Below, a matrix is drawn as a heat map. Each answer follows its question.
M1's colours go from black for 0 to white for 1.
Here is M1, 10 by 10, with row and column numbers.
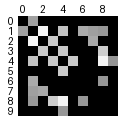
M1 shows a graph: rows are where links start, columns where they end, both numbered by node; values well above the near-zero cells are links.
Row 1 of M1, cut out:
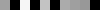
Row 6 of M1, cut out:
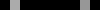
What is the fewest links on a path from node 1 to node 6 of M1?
1
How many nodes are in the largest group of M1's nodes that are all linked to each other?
3
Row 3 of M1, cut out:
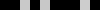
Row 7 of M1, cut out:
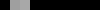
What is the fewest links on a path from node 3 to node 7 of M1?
2
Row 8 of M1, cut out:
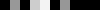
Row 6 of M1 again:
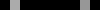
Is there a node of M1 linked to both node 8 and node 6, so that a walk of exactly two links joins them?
yes
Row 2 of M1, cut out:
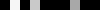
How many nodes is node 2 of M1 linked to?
3
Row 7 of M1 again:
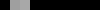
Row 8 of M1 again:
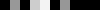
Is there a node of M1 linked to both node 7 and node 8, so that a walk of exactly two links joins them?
yes
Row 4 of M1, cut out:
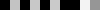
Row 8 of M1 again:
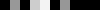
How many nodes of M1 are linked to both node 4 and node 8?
2
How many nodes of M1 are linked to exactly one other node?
3
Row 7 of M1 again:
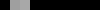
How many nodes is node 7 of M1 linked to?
2
